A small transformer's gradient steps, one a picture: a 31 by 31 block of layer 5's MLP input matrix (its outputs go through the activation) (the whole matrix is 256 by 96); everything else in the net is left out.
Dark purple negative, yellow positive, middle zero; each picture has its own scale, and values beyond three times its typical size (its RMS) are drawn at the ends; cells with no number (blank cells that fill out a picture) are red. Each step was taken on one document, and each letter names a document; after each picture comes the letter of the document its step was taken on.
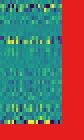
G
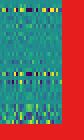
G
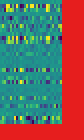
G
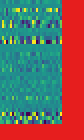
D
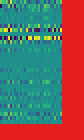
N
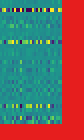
G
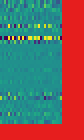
N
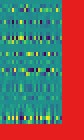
G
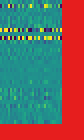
N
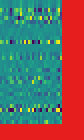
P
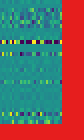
D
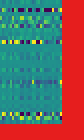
D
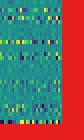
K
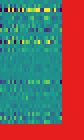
N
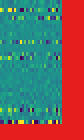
K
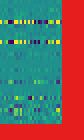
P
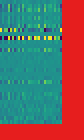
N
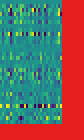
P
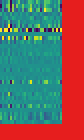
N
